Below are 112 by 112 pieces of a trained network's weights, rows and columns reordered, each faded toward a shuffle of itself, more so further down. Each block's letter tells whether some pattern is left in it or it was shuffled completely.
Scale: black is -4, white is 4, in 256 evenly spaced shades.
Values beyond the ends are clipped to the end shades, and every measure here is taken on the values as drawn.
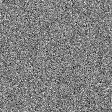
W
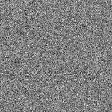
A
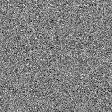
A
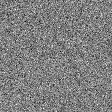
W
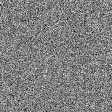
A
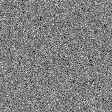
W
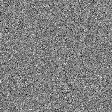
A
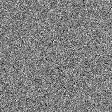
A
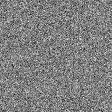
A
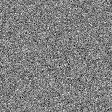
W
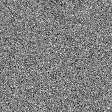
W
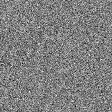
A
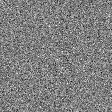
A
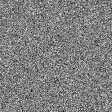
A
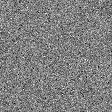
W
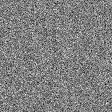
A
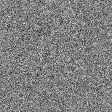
W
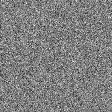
A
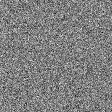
A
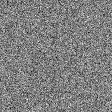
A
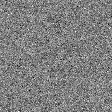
A
